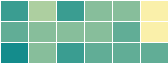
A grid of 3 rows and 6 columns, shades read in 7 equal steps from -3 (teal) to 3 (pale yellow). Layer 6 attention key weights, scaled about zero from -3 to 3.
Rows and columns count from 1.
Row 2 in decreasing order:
3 0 0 0 -1 -1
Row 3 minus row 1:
-1 -1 0 -1 -1 -4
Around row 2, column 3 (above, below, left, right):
-2 -2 0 0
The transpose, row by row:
-2 -1 -3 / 1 0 0 / -2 0 -2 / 0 0 -1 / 0 -1 -1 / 3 3 -1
